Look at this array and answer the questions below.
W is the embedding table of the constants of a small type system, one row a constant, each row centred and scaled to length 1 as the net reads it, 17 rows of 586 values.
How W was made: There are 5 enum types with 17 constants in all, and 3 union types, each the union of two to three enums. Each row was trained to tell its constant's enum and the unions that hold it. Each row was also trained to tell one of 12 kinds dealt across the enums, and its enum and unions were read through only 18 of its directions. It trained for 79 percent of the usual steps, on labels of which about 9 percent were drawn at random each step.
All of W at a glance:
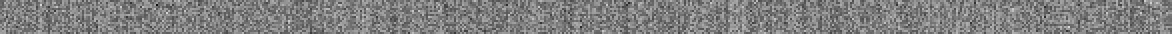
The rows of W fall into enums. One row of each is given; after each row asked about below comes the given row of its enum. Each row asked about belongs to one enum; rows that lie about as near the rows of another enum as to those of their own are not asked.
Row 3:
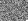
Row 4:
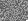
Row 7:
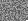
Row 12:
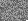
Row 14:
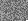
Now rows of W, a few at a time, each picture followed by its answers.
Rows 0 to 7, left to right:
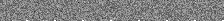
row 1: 14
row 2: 14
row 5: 12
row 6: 4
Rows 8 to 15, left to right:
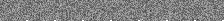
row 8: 4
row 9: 14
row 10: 14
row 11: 4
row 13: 4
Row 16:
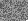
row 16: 3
